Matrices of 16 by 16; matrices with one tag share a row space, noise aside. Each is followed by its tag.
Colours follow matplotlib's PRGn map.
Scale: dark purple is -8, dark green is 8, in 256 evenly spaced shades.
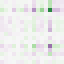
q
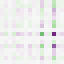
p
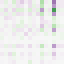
p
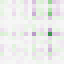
q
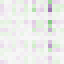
q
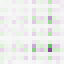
q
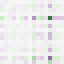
q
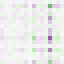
q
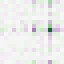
q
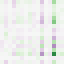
p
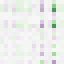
p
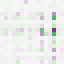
p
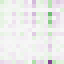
q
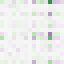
q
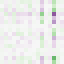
p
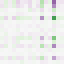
p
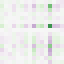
q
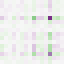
q
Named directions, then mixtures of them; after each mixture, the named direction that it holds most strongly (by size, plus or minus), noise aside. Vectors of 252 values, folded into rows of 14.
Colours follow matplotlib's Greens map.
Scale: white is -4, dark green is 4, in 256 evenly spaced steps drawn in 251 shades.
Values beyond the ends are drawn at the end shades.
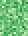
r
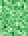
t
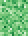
t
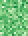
r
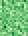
t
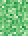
r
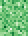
t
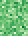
r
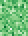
t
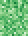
r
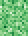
t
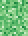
r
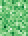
t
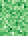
t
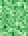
t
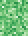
r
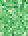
r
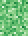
r
